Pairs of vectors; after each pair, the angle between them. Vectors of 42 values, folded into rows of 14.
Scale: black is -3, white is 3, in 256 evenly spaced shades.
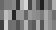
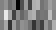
partly aligned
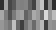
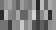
orthogonal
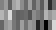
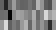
orthogonal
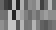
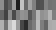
partly aligned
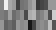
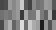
partly opposed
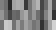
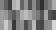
partly aligned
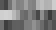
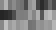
nearly opposite
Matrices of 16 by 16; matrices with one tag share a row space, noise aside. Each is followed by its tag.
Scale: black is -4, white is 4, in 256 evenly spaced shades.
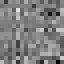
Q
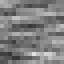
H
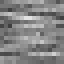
H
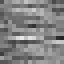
H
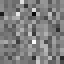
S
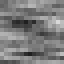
H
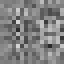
Q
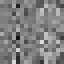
Q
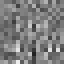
S
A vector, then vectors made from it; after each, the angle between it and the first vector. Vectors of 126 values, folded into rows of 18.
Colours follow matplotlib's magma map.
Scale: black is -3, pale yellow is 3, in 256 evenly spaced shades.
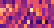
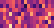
orthogonal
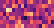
orthogonal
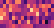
partly aligned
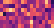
orthogonal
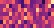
orthogonal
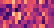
partly opposed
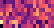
partly aligned
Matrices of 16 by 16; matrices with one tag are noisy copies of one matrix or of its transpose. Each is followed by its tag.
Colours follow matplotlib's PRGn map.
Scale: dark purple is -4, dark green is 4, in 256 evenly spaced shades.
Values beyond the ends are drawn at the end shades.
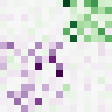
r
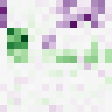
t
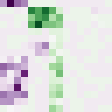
t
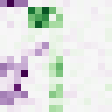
t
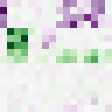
t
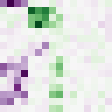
t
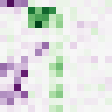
t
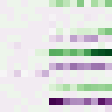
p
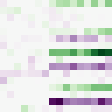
p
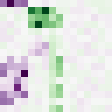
t
